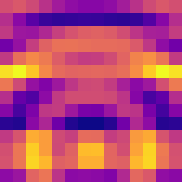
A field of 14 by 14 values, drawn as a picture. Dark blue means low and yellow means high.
Stripes: horizontal, repeating 2 times. Grain: streaks across. Calmest part: centre. Rings: centred on the bottom middle.
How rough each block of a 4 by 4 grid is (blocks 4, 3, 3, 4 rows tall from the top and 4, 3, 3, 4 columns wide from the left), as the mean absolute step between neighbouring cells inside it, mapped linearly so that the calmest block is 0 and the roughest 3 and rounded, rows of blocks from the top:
1 1 1 1
3 0 0 3
1 1 1 1
1 1 1 1
